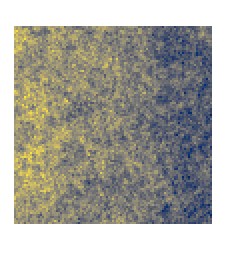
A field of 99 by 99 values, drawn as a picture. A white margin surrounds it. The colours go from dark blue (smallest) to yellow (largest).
Overall the values sit about 50% of the way up the scale. There are no regular stripes. The field climbs toward the left.
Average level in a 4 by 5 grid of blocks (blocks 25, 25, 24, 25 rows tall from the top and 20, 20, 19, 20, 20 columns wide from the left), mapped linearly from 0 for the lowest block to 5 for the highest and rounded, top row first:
4 4 3 1 0 / 5 3 3 2 0 / 5 4 3 2 0 / 5 3 2 2 0
